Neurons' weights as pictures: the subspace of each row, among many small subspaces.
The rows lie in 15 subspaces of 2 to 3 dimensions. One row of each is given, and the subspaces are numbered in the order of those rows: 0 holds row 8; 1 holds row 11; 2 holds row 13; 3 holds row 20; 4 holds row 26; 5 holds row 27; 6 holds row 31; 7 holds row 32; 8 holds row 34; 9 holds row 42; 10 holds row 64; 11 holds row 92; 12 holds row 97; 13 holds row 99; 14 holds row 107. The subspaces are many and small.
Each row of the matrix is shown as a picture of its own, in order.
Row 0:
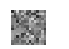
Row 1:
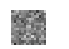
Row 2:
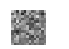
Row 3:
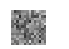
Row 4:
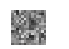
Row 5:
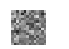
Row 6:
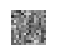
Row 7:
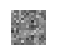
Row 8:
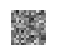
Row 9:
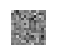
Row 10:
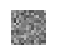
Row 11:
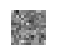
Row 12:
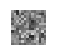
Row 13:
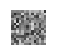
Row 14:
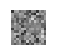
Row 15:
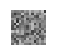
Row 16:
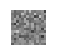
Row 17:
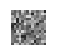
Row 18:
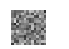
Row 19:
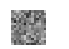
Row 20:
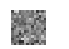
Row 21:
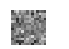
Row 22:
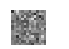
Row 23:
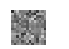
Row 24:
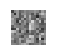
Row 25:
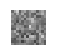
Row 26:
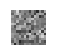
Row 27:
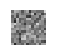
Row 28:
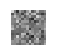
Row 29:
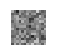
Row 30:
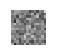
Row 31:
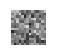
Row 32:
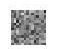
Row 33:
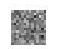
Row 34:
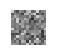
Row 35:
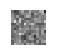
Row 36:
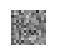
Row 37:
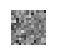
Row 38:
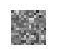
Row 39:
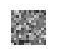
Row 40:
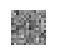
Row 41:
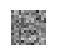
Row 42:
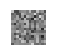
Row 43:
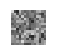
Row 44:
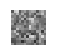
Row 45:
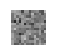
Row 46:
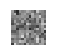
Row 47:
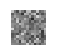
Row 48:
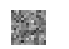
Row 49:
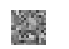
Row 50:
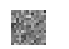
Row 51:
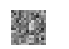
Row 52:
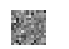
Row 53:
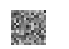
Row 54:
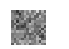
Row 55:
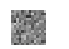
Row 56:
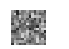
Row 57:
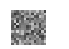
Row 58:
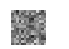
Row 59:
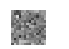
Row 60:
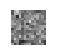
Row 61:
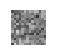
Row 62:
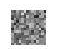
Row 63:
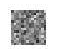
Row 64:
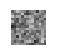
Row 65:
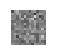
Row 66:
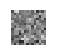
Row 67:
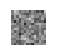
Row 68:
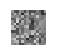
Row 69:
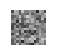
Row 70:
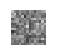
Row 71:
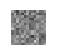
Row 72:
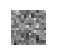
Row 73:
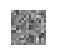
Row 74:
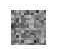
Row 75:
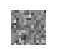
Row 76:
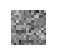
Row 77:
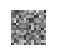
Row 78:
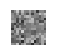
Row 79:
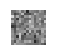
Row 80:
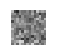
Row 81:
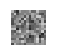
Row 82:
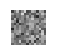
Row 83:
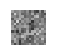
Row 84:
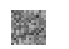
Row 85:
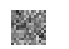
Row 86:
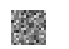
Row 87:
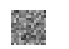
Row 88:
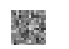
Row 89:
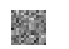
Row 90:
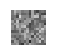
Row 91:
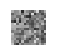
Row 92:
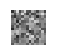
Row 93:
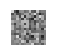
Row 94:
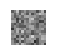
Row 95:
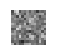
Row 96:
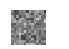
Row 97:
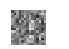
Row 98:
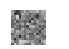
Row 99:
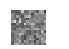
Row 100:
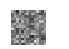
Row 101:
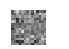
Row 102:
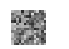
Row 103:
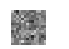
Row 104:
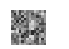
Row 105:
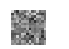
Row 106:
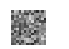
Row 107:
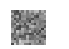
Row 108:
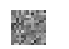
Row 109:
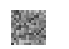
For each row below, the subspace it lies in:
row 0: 11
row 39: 14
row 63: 8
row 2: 11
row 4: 4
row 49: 4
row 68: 2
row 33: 9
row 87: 5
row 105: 11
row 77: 7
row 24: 12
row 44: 2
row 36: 10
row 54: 12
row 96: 10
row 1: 0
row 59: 1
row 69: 10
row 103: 1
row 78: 5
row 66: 3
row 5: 11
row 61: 14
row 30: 0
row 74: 10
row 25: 2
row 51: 12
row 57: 2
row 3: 6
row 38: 7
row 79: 10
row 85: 12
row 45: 13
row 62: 8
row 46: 6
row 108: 5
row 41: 10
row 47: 8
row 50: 5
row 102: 13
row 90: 6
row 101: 3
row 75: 3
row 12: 4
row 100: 0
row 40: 6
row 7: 1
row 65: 9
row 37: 3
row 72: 6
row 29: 0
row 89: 7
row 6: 10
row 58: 0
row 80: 3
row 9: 9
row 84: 14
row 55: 5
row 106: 13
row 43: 14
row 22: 9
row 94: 0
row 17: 5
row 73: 12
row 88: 6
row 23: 11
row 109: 14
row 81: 12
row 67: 13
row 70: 6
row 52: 3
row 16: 9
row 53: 2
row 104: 4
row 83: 4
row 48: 1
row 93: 9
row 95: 14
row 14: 8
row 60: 1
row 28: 11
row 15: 2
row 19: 10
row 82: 8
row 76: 4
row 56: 6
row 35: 13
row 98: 1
